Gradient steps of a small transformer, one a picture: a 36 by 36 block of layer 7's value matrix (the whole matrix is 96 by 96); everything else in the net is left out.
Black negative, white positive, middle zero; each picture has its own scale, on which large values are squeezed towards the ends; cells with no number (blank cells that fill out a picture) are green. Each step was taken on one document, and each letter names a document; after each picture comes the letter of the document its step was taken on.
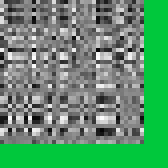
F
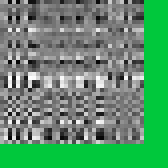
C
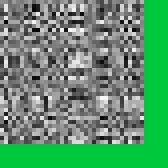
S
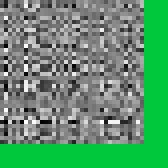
S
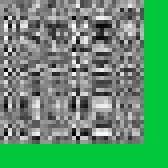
S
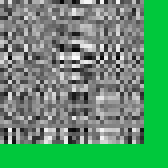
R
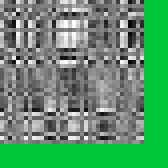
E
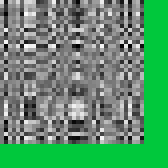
R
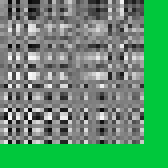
C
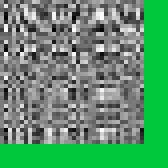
R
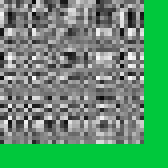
F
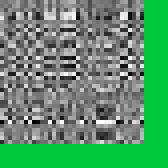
F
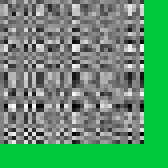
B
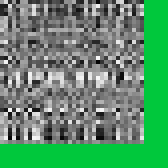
C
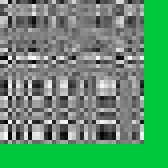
C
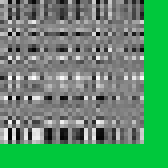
C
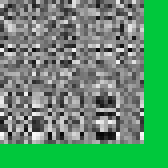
F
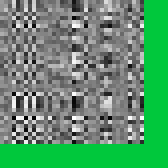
B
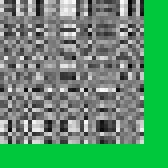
F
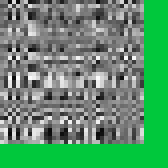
C
